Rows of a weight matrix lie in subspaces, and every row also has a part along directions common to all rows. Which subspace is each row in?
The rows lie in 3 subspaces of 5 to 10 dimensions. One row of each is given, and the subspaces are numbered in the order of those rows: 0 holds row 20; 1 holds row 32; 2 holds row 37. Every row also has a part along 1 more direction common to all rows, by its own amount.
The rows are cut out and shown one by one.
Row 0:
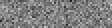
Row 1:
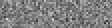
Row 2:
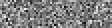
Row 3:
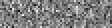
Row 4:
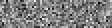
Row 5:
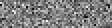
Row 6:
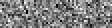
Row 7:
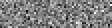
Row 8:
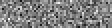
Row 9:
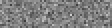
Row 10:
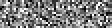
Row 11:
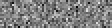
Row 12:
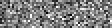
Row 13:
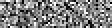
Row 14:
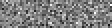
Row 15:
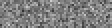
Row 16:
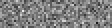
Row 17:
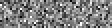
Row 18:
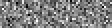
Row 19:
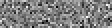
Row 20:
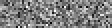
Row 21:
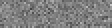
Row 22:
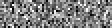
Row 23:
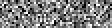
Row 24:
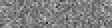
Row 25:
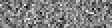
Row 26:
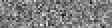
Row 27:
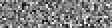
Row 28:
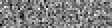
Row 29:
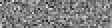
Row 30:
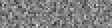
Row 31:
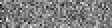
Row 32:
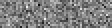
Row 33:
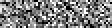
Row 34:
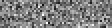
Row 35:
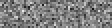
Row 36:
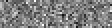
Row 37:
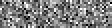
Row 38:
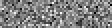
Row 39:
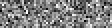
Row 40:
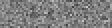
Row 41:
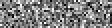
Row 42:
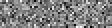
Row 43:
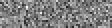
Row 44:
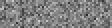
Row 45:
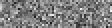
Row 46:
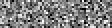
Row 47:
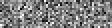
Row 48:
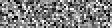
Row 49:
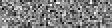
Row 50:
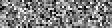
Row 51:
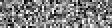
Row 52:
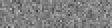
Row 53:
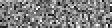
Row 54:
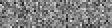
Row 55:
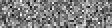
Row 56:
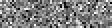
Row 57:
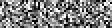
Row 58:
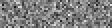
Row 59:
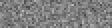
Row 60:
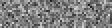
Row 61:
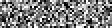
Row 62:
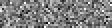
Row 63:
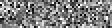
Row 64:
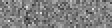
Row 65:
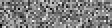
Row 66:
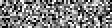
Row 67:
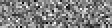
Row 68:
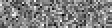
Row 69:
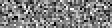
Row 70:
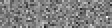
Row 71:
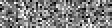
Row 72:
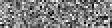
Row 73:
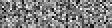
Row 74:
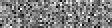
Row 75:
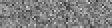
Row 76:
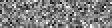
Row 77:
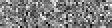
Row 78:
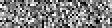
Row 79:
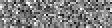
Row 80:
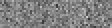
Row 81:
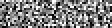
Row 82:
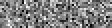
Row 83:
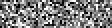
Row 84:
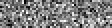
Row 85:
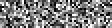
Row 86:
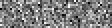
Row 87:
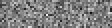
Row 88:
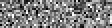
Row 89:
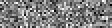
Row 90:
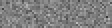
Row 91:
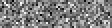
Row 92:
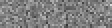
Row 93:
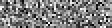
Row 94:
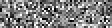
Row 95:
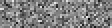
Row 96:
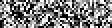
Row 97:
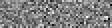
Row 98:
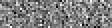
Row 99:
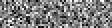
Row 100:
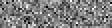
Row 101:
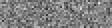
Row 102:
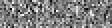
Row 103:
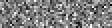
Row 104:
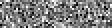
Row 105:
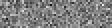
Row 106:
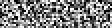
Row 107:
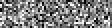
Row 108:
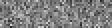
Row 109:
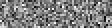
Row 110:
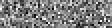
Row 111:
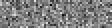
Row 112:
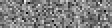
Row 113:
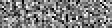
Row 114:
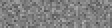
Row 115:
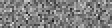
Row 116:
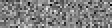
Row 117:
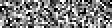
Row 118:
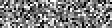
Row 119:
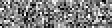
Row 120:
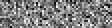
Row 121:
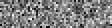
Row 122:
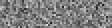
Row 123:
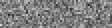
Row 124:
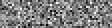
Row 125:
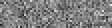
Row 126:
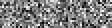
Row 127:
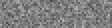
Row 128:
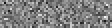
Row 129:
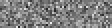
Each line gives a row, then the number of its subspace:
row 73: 2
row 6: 1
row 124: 0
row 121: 1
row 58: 1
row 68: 0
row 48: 1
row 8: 0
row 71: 2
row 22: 1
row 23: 1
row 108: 2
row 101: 0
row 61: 0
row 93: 0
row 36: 0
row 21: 2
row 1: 2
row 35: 1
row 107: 2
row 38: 0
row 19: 2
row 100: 2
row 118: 1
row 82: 1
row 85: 1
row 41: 1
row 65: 2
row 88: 1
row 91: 2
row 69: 1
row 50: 0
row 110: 0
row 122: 0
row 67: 0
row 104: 2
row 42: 0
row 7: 0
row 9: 2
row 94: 0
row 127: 1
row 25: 2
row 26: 0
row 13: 0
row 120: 2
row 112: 1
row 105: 0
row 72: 2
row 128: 2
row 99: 2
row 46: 2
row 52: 1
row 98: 2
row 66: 0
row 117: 2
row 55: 0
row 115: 1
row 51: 1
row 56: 0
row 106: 1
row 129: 0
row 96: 2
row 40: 2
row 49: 0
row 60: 1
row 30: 1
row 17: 2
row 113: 2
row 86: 1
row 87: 0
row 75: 0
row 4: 0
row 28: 2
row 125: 2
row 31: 2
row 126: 1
